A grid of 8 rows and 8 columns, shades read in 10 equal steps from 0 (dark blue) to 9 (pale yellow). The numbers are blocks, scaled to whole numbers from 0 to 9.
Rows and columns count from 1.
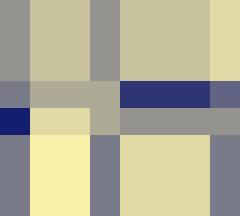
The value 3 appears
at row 4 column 8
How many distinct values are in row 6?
3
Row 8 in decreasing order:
9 9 8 8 8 4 4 4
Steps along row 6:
up same down up same same down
